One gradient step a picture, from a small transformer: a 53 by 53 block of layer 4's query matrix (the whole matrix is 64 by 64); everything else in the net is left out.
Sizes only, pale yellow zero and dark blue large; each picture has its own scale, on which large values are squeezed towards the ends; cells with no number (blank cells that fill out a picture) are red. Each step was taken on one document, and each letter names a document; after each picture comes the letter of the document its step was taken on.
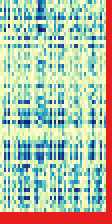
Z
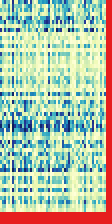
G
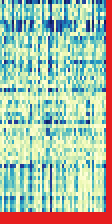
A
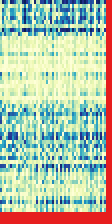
G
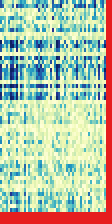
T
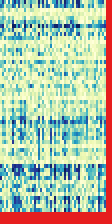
A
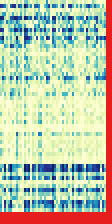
T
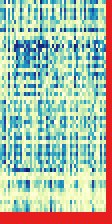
Z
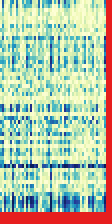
A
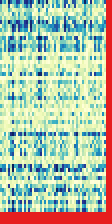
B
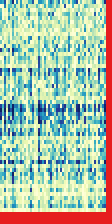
B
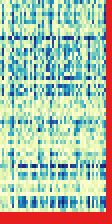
A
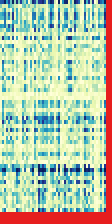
A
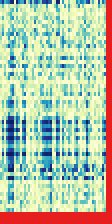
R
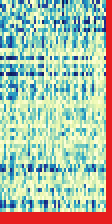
T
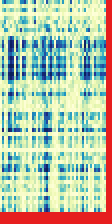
R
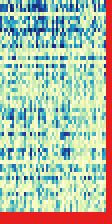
T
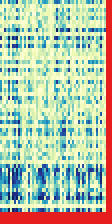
G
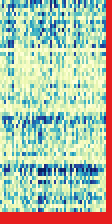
R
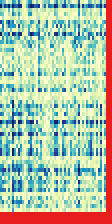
B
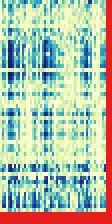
R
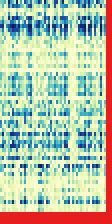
G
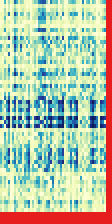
Z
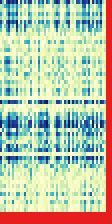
G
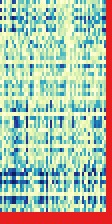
T
